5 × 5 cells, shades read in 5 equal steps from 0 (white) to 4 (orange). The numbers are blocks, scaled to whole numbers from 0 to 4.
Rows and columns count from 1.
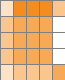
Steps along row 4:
up same same down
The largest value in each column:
2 4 4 4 3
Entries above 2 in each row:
3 3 3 3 1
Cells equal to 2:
7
